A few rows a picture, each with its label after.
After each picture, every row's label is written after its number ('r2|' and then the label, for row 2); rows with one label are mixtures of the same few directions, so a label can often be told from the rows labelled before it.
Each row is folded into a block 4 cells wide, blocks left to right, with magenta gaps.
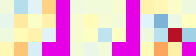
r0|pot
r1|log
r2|log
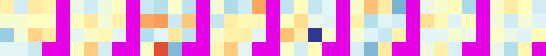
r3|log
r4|pot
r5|pot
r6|pot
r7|log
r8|pot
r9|pot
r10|pot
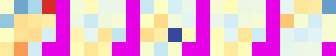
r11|pot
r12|log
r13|log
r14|log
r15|pot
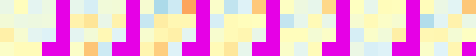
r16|log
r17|pot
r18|pot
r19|pot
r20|pot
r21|log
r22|pot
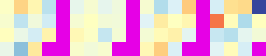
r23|pot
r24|log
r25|pot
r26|pot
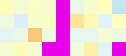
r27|log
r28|pot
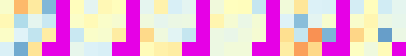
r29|pot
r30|log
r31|log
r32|pot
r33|log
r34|log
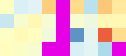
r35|pot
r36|log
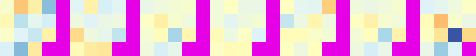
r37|pot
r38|log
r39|log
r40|log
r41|pot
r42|log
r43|log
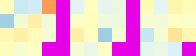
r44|pot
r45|log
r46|log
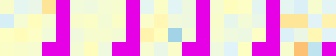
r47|pot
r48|pot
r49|log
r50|pot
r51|pot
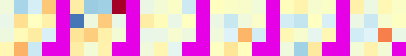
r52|pot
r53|pot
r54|pot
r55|log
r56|pot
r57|log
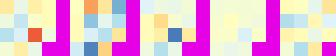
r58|log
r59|pot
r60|log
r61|log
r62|pot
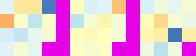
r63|pot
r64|pot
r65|log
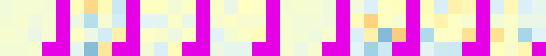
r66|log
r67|pot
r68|pot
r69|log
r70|pot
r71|log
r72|log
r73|log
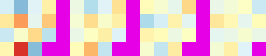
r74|pot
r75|pot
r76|pot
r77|pot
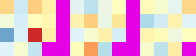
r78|log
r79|pot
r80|pot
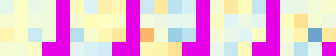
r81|log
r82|log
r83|log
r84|pot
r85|log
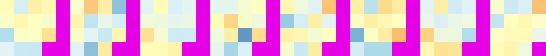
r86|log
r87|pot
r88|log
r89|log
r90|pot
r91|log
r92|log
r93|pot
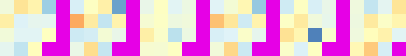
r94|pot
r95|pot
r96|log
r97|pot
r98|log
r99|pot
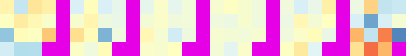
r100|log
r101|log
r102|log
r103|pot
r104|pot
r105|log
